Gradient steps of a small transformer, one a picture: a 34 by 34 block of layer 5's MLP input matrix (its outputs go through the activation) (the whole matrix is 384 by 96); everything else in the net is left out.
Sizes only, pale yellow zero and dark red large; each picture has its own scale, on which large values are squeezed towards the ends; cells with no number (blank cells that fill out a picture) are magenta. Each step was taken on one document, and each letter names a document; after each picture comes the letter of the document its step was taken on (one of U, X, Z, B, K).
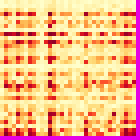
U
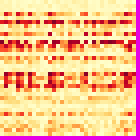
U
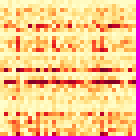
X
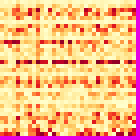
X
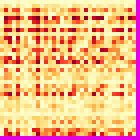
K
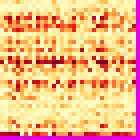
X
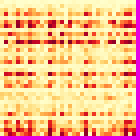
U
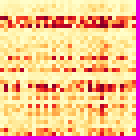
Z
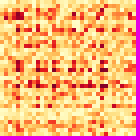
X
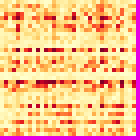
Z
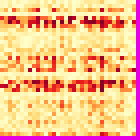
Z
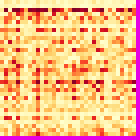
K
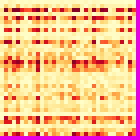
K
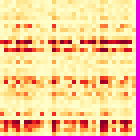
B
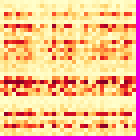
B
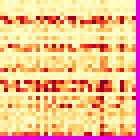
Z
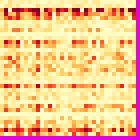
K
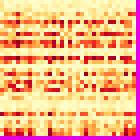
U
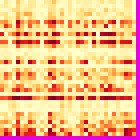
U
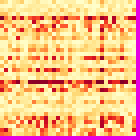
Z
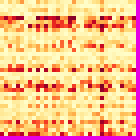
Z
